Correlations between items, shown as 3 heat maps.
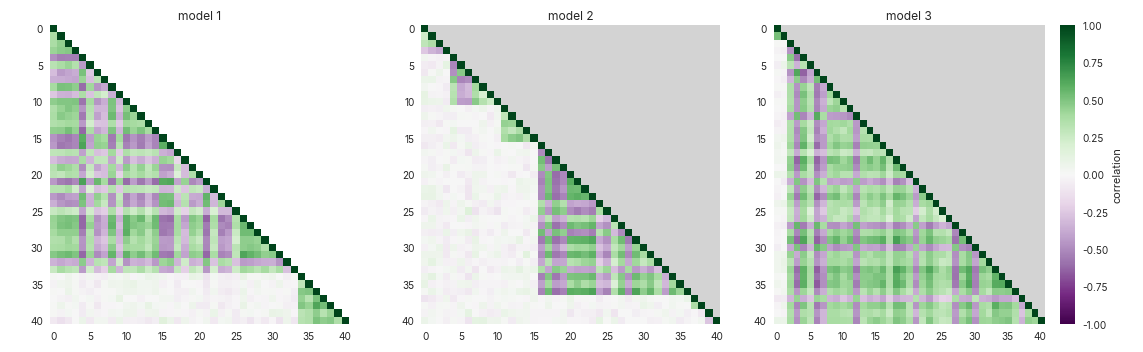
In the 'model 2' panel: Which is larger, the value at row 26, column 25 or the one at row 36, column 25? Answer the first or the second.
the first
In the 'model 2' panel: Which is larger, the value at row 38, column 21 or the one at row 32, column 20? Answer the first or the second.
the second
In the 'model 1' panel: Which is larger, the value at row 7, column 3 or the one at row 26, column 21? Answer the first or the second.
the first
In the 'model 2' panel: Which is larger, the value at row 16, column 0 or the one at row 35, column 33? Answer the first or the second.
the first
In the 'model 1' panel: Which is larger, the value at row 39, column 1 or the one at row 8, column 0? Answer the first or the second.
the second
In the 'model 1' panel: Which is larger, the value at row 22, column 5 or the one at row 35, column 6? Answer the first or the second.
the first
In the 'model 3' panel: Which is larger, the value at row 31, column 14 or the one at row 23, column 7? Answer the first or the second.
the first
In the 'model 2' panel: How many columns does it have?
41
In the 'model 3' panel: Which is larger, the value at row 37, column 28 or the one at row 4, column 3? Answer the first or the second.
the first
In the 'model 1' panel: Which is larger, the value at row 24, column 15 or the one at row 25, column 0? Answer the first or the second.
the first
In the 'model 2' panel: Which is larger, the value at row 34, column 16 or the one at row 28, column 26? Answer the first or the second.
the second
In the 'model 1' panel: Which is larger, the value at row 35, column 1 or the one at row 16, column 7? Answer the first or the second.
the second
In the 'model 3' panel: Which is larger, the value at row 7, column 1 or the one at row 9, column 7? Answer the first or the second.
the first
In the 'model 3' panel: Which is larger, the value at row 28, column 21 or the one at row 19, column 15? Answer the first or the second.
the second
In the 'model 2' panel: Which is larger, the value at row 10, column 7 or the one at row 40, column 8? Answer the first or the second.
the first
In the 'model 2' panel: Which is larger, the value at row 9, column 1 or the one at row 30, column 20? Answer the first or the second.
the second
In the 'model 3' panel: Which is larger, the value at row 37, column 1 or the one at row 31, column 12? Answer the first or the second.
the first
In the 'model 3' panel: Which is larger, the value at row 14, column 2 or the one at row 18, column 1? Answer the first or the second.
the first
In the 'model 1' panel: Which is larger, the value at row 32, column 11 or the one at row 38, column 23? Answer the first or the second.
the second
